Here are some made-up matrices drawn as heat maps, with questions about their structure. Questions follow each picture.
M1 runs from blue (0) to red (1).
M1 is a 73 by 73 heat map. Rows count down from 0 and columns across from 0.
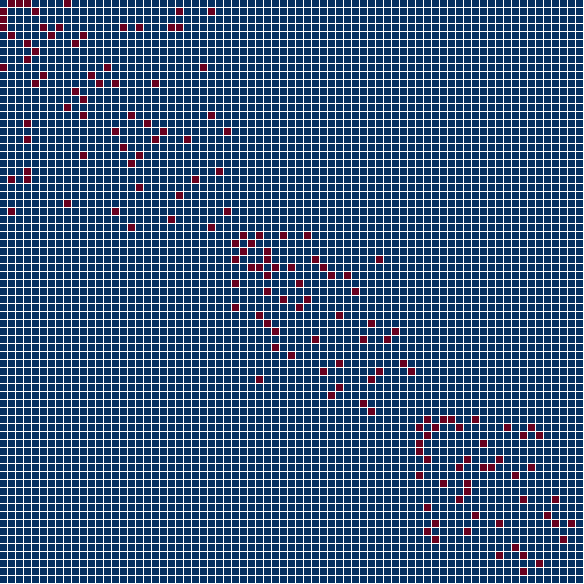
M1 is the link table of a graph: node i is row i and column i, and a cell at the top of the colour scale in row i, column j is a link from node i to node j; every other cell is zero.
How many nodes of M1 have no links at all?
1
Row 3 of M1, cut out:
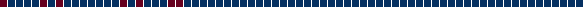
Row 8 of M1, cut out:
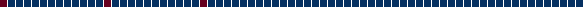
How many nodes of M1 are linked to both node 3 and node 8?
1
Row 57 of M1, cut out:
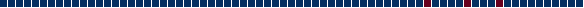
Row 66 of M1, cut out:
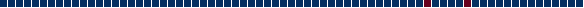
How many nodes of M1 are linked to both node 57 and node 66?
2
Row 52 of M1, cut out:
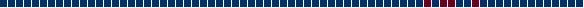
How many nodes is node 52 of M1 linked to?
4
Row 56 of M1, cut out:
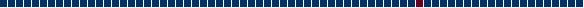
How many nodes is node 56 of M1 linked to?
1
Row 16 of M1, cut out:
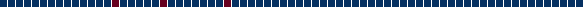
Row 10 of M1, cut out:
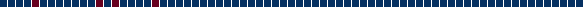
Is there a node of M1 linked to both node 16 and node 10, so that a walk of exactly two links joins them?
yes
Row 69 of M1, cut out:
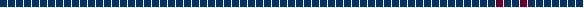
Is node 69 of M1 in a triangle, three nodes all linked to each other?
yes
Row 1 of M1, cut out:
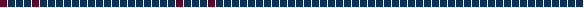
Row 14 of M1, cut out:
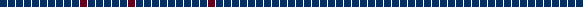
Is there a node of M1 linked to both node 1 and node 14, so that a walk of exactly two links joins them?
yes
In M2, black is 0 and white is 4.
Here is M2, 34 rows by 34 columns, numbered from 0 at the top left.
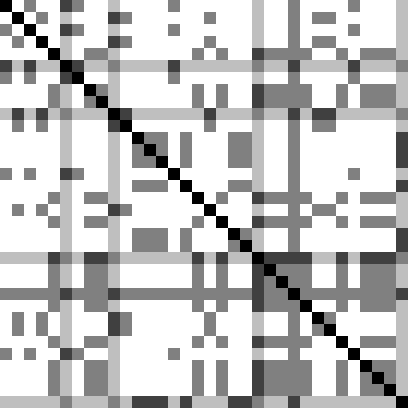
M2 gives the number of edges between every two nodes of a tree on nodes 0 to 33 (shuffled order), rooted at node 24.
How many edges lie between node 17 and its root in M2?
2
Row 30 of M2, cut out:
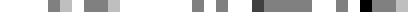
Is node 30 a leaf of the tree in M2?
yes
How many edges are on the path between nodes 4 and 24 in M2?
2
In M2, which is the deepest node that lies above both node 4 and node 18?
21
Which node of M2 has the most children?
21
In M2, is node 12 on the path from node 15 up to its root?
no
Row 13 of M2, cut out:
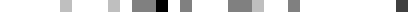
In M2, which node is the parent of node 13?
33
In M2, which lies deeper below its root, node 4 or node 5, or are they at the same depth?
node 4
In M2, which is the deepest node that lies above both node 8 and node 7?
21
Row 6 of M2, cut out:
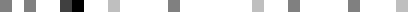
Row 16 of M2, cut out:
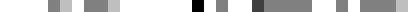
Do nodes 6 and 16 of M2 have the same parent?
no
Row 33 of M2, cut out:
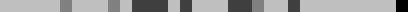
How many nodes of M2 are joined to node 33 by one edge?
7
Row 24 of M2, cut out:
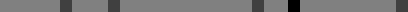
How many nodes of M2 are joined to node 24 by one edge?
4
